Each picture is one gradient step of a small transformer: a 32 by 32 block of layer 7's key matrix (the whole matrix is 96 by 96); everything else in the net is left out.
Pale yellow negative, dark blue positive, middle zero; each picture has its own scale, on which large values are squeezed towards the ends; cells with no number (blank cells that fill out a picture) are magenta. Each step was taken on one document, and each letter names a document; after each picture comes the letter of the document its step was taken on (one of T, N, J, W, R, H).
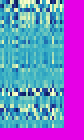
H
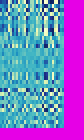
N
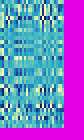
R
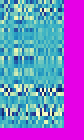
R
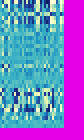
H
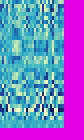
N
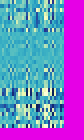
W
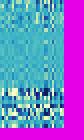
W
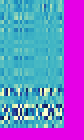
R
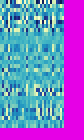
W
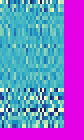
N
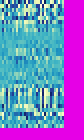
R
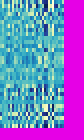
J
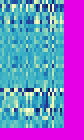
H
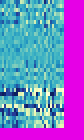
W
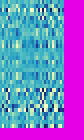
N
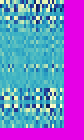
H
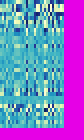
W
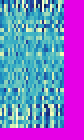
J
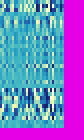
H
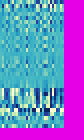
H
